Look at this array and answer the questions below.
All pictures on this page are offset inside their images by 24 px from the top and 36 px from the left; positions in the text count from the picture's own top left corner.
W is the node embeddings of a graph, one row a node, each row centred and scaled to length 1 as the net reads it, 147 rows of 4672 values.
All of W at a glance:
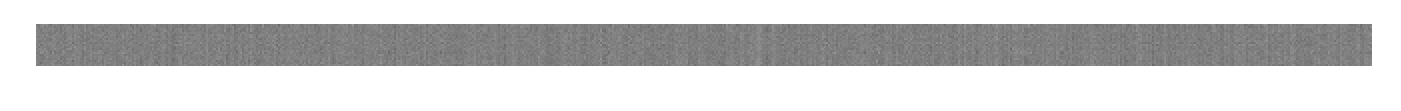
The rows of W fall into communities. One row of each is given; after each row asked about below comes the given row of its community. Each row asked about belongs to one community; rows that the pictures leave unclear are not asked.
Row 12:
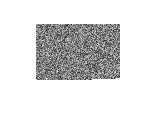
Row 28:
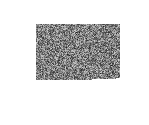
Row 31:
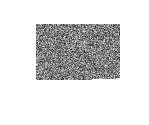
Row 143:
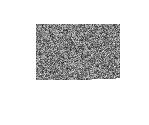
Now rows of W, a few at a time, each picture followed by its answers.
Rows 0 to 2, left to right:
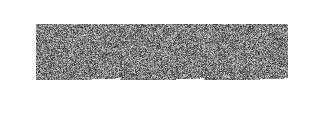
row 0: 12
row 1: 28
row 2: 28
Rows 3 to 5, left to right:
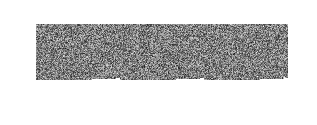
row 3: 12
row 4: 31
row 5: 143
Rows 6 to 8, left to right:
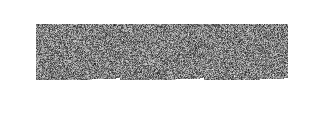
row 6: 31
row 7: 28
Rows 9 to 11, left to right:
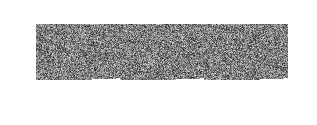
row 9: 31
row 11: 143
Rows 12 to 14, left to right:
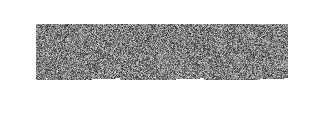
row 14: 31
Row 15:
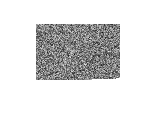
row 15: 28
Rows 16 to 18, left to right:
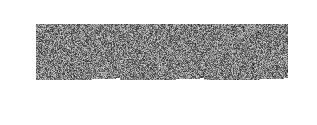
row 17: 12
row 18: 143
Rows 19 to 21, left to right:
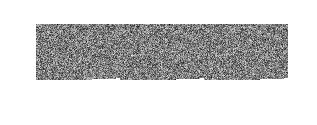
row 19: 28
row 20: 12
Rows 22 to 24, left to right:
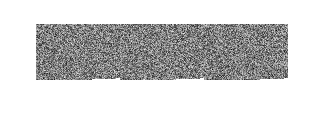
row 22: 12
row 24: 31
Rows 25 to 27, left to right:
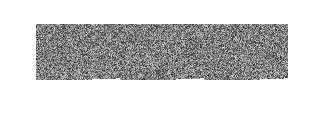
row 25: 12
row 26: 28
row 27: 12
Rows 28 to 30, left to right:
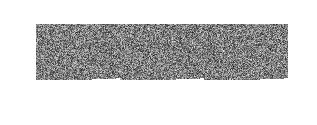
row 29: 28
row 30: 31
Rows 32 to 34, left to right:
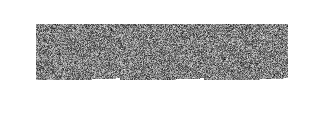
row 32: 143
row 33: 31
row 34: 12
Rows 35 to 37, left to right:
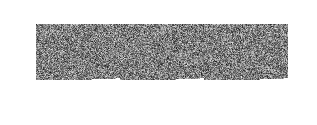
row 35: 143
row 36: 143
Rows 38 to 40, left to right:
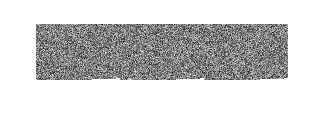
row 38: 143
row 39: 12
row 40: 28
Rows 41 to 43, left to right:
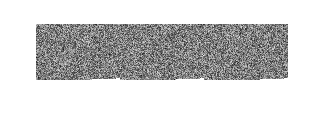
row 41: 28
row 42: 143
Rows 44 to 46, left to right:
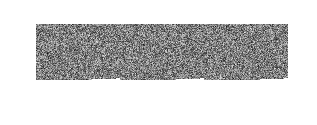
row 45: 28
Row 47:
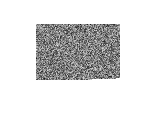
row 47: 28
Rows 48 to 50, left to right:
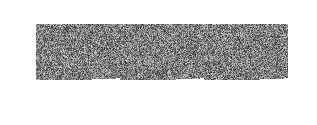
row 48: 143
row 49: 28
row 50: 143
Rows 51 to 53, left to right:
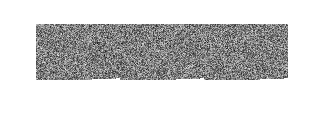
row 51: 28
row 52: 28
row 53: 31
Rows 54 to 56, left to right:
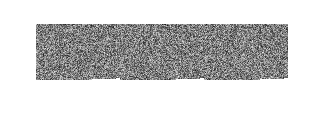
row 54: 31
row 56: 31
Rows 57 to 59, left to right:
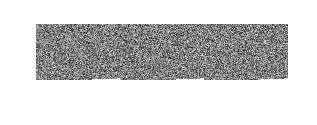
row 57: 12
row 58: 31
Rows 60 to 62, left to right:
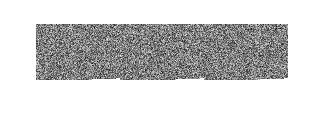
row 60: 31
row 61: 143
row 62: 28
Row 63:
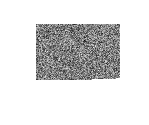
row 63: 12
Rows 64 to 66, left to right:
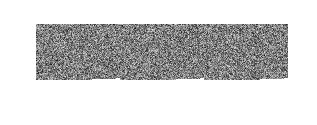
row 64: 143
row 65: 28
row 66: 12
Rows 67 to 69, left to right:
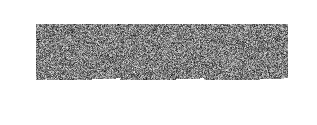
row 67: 12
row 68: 28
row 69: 143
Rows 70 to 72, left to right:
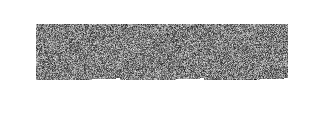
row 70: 31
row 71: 143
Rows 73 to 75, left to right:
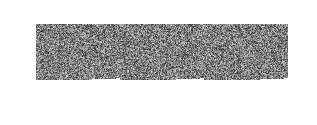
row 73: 31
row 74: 28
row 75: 12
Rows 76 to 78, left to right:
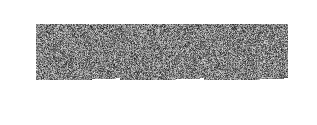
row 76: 12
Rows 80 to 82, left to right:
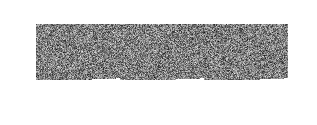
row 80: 28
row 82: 12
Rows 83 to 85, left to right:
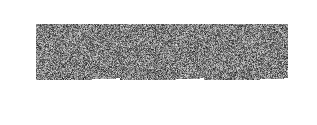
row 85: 28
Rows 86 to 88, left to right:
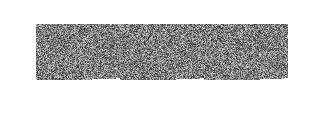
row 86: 28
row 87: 12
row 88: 143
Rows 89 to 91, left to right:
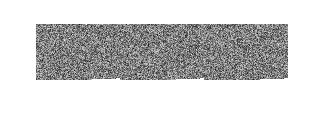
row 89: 31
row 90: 28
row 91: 31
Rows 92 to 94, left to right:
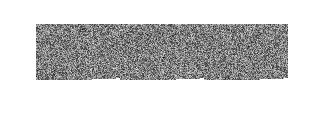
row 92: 28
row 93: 12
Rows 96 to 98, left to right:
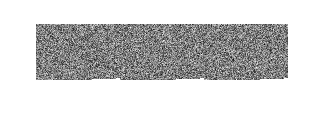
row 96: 143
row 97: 31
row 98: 143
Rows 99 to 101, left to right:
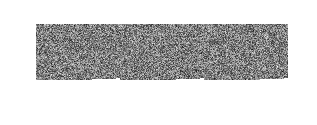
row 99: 143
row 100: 31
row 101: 28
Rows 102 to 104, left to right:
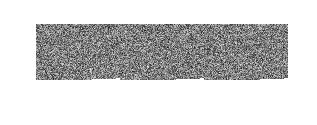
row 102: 28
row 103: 143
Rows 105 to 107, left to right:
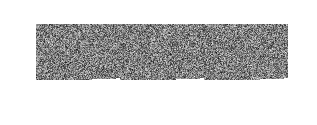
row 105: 31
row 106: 12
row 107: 28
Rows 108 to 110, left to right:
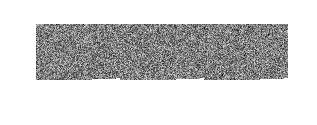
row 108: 28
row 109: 12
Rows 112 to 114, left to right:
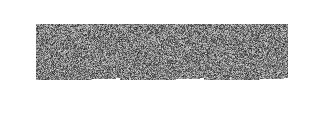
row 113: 12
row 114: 143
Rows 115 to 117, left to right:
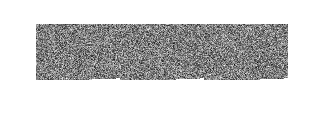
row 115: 31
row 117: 143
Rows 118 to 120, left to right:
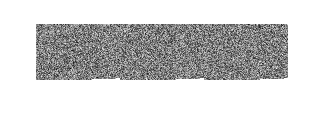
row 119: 12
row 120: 31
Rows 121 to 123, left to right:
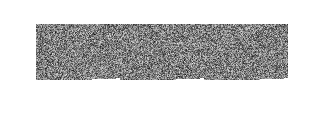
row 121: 28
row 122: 31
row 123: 143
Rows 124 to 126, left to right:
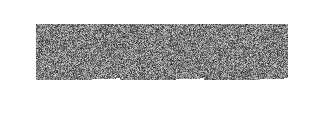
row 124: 28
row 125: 12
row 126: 28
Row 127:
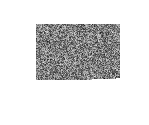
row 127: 28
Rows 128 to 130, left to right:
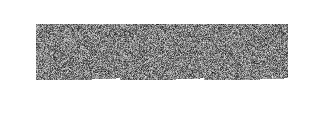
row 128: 12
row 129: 31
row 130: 12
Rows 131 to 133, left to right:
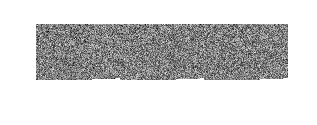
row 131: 12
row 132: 143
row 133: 12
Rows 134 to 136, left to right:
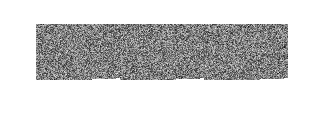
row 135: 31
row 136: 28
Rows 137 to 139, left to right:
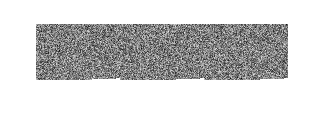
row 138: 31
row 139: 12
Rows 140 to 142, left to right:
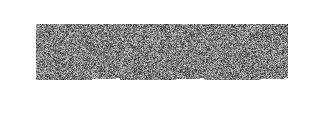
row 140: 12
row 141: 31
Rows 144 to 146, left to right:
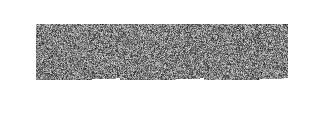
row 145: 28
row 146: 143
